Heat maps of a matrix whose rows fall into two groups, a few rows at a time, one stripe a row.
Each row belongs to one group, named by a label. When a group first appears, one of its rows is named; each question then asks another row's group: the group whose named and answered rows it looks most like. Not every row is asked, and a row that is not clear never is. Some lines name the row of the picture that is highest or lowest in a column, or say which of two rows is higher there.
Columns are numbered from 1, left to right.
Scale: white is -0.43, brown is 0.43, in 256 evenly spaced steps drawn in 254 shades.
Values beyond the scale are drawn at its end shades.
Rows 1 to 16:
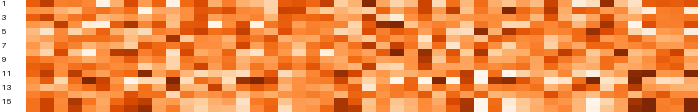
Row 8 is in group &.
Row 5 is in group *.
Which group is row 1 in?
&
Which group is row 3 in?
&
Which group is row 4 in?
&
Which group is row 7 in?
*
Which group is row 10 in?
&
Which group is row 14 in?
&
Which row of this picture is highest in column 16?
12
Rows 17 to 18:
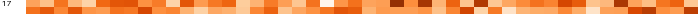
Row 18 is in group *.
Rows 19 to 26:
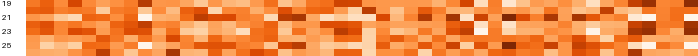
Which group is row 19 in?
*
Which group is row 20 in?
&
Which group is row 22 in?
*
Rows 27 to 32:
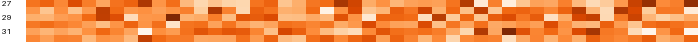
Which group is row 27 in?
*
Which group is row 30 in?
&
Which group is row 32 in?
*
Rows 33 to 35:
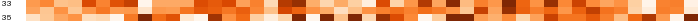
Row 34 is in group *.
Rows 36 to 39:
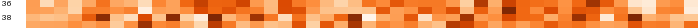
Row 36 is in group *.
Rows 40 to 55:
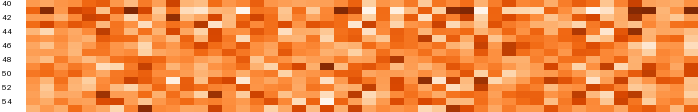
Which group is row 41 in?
*
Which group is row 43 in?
&
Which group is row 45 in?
&
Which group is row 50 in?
*
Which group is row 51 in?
&
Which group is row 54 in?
&
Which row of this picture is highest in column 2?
41
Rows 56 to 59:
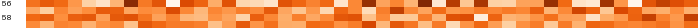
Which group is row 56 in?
&
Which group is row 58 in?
*
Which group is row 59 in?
*
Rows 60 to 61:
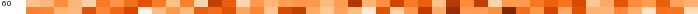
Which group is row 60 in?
&
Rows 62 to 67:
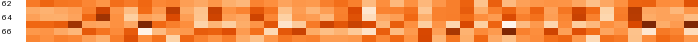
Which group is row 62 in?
*
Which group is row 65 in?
*
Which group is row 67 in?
&
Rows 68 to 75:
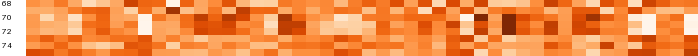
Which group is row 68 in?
&
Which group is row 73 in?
*
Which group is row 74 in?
&
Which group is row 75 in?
*
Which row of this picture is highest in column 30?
69
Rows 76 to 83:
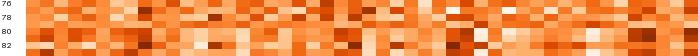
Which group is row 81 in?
*
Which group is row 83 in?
*
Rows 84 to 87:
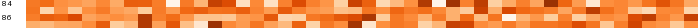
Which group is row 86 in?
*
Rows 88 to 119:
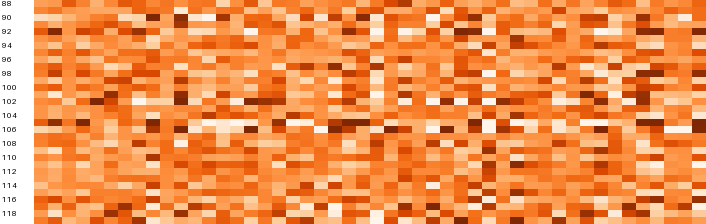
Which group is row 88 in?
&
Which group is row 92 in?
*
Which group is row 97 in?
&
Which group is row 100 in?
*
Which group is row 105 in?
*
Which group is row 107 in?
&
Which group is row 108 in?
&
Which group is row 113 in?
&
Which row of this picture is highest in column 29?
117
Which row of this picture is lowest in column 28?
92
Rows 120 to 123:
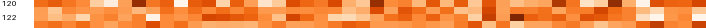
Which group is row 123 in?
*
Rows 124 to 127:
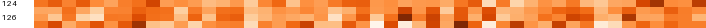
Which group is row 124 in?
*
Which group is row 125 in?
&
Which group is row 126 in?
&
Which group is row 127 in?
*
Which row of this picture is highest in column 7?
127
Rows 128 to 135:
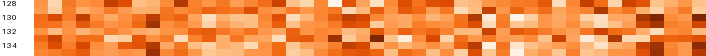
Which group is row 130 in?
*
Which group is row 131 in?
*
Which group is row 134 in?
*
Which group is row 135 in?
*
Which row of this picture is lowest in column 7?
133
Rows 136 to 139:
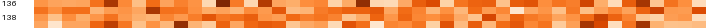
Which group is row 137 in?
*
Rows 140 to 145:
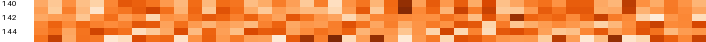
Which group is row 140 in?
&
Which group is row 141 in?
&
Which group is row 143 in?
*
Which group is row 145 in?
&
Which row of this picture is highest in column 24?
141
